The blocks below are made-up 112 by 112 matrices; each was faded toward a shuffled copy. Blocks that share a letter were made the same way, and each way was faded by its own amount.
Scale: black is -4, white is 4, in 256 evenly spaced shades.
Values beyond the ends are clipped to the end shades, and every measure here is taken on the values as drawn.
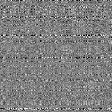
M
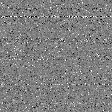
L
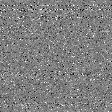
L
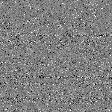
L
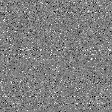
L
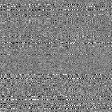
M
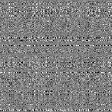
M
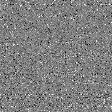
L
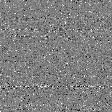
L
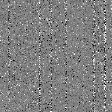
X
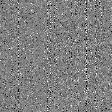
X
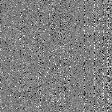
X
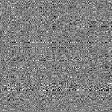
M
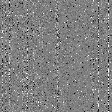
X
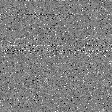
L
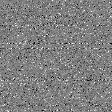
L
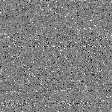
L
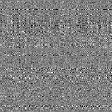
M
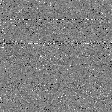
L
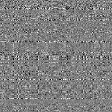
M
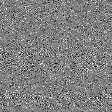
L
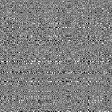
M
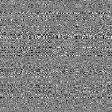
M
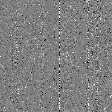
X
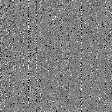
X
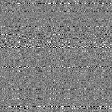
M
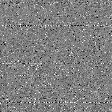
L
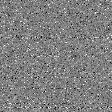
L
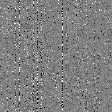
X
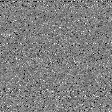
L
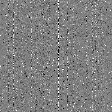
X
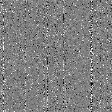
X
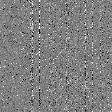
X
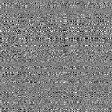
M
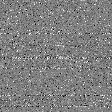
L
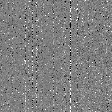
X
